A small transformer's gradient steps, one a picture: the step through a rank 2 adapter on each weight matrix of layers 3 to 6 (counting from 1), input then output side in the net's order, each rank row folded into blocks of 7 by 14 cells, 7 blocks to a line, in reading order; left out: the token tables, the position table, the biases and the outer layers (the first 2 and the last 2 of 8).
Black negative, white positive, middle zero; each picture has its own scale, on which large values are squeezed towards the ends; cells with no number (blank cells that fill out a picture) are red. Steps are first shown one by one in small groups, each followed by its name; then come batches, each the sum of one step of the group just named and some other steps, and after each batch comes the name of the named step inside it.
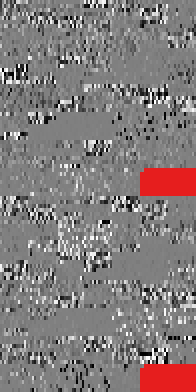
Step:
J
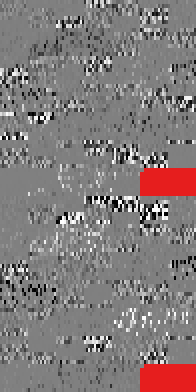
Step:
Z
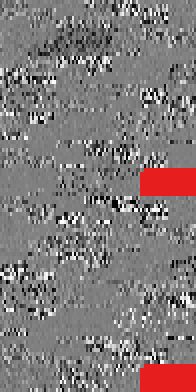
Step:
Z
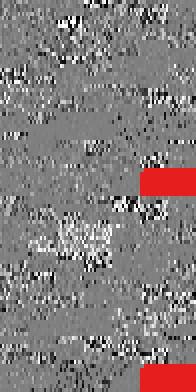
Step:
J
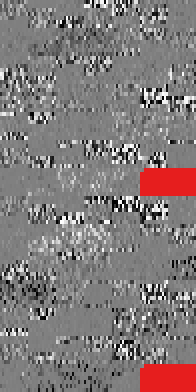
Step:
Z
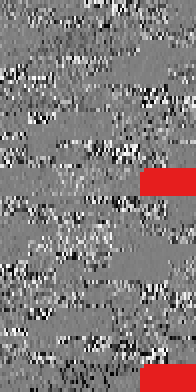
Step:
J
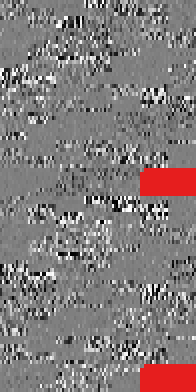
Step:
Z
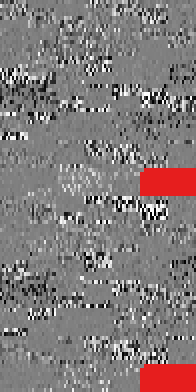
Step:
Z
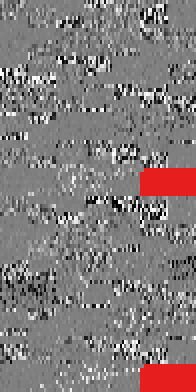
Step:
Z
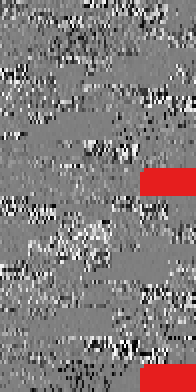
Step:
J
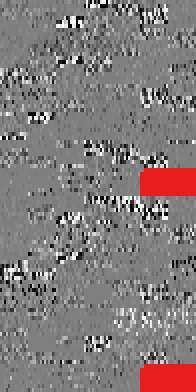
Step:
Z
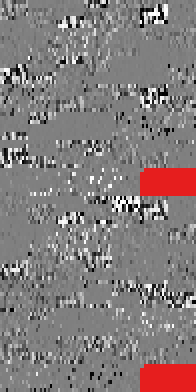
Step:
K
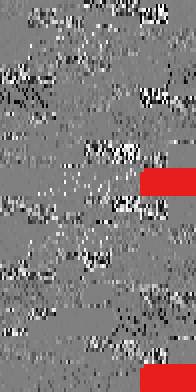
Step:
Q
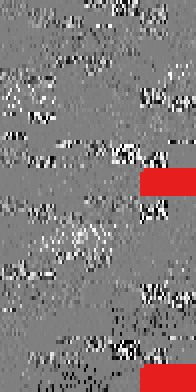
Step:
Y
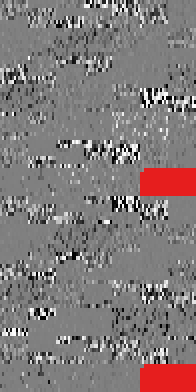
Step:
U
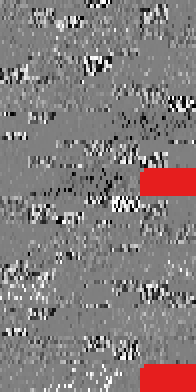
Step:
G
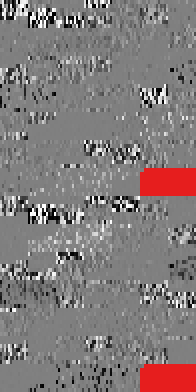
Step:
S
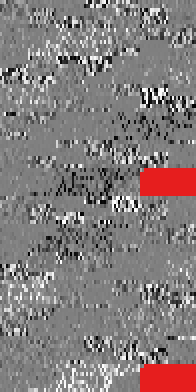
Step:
G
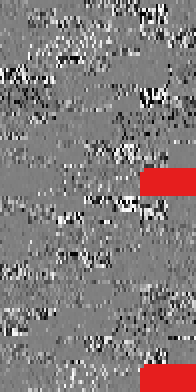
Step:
Q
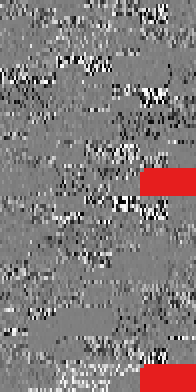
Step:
Q
